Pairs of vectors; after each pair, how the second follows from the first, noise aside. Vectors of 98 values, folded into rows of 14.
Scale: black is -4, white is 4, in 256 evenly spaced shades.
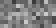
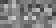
shuffled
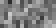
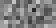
shuffled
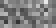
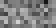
negated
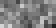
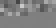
partly zeroed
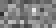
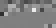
partly zeroed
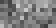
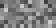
shuffled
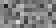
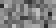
shuffled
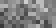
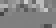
partly zeroed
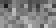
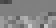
partly zeroed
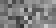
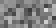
shuffled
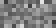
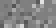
partly zeroed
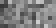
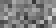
shuffled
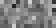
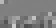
partly zeroed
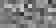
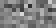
negated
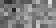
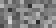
shuffled
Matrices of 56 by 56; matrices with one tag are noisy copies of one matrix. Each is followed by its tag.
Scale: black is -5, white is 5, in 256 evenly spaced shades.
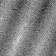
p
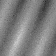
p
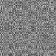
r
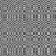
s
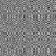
s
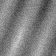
p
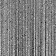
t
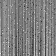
t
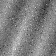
p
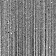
t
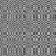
s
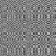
s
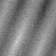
p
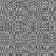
r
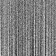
t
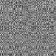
r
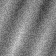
p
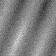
p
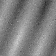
p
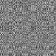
r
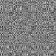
r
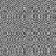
s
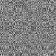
r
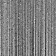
t
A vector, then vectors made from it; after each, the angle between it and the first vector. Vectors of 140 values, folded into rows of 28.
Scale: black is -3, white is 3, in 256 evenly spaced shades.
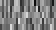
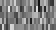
partly aligned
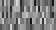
nearly parallel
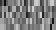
partly opposed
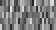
nearly opposite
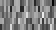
nearly parallel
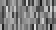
orthogonal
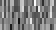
nearly opposite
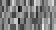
partly opposed
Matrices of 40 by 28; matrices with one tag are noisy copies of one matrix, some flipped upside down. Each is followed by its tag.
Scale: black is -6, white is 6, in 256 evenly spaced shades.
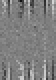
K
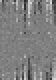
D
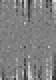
D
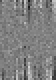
D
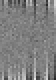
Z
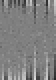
Z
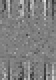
K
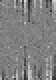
D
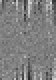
D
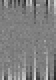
Z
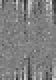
D
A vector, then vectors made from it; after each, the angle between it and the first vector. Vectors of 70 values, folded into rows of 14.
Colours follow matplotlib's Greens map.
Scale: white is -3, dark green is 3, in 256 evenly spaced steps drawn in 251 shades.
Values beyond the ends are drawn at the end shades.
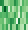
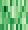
partly aligned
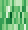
orthogonal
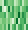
nearly opposite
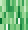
partly opposed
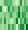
nearly opposite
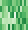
partly opposed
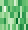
nearly opposite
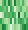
orthogonal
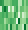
nearly parallel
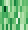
nearly parallel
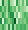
orthogonal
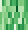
orthogonal
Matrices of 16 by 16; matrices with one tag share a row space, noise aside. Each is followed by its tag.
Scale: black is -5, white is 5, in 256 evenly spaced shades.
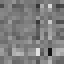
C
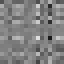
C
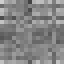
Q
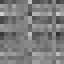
Q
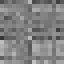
Q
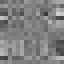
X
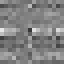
Q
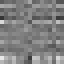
Q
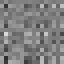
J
